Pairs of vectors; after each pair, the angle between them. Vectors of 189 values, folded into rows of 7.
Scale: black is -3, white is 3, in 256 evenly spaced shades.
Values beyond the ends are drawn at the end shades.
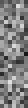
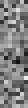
partly aligned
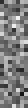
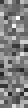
nearly parallel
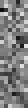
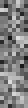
nearly opposite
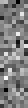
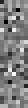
orthogonal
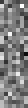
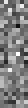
partly aligned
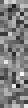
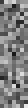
nearly parallel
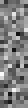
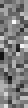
orthogonal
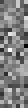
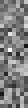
nearly parallel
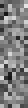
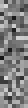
partly opposed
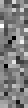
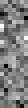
partly aligned
